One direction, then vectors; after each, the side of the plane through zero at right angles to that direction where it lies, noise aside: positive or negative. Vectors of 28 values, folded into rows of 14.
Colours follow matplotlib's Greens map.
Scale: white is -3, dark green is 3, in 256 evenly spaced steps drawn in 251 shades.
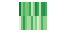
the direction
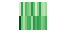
negative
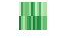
negative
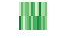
negative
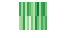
positive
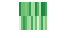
positive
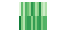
negative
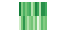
positive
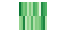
positive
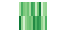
negative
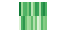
positive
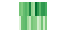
positive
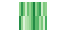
negative
